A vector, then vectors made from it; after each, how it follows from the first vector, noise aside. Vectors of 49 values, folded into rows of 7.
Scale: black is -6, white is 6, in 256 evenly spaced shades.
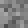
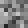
scaled up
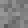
shrunk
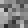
scaled up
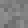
shrunk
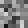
scaled up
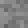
shrunk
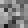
scaled up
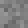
shrunk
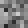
scaled up
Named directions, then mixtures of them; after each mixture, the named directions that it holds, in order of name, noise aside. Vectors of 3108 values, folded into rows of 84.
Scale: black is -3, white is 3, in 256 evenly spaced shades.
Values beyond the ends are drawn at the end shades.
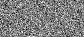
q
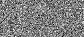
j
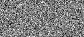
j, q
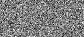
j, q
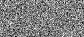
j, q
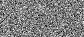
j, q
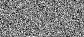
q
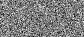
j, q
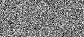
j, q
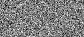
j, q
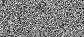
j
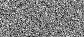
q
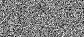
j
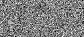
j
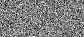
j, q
